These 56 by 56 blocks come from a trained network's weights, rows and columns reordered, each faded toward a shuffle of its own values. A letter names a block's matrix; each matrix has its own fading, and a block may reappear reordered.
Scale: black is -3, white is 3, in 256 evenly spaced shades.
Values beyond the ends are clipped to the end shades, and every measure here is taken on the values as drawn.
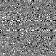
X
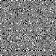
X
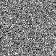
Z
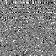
X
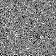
Z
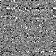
X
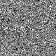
Z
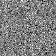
Z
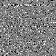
X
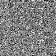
Z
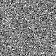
Z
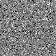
Z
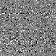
X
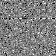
X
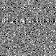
X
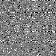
X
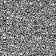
Z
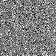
Z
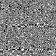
X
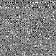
X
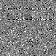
X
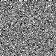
Z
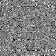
X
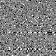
X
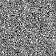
Z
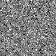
Z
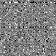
X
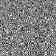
X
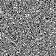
Z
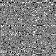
X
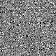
Z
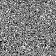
Z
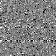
X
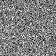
Z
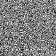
Z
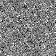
Z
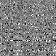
X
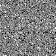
Z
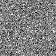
Z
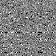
X
